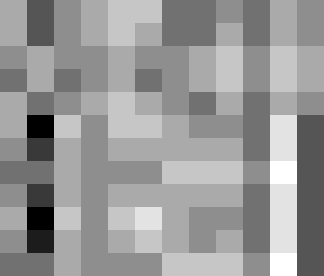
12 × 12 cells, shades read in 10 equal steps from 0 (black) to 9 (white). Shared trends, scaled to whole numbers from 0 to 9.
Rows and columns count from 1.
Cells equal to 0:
2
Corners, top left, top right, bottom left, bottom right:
6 5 4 3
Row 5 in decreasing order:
7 6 6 6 6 6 5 5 5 4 4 4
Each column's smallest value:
4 0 4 5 5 4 4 4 5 4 6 3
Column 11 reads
6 6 7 7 6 8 8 9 8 8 8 9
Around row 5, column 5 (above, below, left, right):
6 7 6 6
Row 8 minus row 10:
-2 4 -1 0 -2 -3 1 2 2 1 1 0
